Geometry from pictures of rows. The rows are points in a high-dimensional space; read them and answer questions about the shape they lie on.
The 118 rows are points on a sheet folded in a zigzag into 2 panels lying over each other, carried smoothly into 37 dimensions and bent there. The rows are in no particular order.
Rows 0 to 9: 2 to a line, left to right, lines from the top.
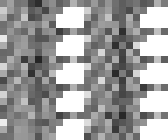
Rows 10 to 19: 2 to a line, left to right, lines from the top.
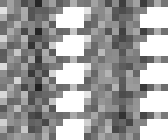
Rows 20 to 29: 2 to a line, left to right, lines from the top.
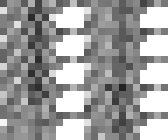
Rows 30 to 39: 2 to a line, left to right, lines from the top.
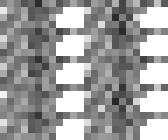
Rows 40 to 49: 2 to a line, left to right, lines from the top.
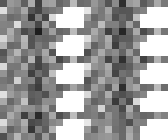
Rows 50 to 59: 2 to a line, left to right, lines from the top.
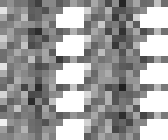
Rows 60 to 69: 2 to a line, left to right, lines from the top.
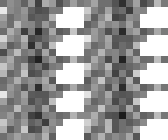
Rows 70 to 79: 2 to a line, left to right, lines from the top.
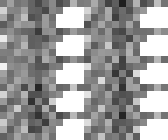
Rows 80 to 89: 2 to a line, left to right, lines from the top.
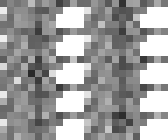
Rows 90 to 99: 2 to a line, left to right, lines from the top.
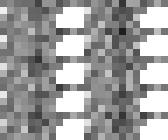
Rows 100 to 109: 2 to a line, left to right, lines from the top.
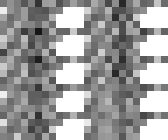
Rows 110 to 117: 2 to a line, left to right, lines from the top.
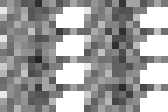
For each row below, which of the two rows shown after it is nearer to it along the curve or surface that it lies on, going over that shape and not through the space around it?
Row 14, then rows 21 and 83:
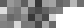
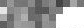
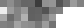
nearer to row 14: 83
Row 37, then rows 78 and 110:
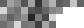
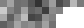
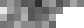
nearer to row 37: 110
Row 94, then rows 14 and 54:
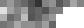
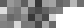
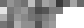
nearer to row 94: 14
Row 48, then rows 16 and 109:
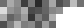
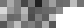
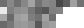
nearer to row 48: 16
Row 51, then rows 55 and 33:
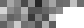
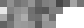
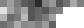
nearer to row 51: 33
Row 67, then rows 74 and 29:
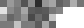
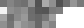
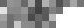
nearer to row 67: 29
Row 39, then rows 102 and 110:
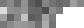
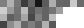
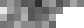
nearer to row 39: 110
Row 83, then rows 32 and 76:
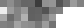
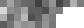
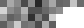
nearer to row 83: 76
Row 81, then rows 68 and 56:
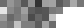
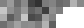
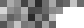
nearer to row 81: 56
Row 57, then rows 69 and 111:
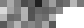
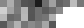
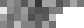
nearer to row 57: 69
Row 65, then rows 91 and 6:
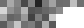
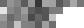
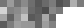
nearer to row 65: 91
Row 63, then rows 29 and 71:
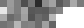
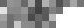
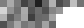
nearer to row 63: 29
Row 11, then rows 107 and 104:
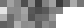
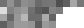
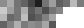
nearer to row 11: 107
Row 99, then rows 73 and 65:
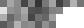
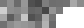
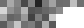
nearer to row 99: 65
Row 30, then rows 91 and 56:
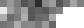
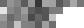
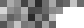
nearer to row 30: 91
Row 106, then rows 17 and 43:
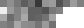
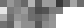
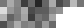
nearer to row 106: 43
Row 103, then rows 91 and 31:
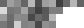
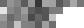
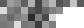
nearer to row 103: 31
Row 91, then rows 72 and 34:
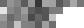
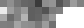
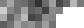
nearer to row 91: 72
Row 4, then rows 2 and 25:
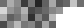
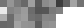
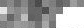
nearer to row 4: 2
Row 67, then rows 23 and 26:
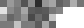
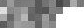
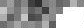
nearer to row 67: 26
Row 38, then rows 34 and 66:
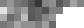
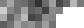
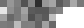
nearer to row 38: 66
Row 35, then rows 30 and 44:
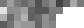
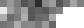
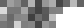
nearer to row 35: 44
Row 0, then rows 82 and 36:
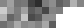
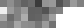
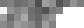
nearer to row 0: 82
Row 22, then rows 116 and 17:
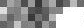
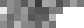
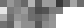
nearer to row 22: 17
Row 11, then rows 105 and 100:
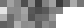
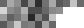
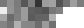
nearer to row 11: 105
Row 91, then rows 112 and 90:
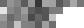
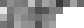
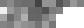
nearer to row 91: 90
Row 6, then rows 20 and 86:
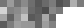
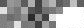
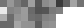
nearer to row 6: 86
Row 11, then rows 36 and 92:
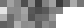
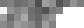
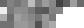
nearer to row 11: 92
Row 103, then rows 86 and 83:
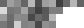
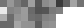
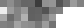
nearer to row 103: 86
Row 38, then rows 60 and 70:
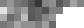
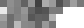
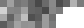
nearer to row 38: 60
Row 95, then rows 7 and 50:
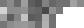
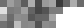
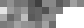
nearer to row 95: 50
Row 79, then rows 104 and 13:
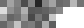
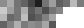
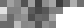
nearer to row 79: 104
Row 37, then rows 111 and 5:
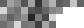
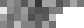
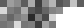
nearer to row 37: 5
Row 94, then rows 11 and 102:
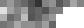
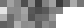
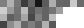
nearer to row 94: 102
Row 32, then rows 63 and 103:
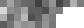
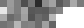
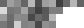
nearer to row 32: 103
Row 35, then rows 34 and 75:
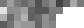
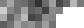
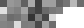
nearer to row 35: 34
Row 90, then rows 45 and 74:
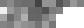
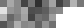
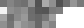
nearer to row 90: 74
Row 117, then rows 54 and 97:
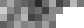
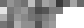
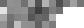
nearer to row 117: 54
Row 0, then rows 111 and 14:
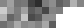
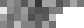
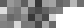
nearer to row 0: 111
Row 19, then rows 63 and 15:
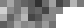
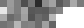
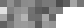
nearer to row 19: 15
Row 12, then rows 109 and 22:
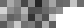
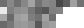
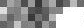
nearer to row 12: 22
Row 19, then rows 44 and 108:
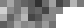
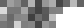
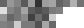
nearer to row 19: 44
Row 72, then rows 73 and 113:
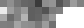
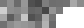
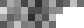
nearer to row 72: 73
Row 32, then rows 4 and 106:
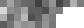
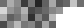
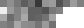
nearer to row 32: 4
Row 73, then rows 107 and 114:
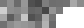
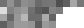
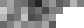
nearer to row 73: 114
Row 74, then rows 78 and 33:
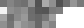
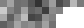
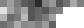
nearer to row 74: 33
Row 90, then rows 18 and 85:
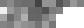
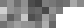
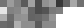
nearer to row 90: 18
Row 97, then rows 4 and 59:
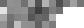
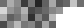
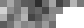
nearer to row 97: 4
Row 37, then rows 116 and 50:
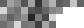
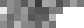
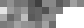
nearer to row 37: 116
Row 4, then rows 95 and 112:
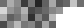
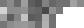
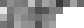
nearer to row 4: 112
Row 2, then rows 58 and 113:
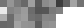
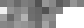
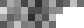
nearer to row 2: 113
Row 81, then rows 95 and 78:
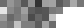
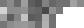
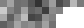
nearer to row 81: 95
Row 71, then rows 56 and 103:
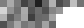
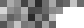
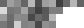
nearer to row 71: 56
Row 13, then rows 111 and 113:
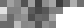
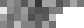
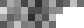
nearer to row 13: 113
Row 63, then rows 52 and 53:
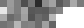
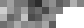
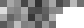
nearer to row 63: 52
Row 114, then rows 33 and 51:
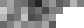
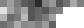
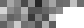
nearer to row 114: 33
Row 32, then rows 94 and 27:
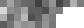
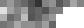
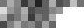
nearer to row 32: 27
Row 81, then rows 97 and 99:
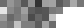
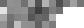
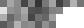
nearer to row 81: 97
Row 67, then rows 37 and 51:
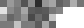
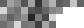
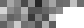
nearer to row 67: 51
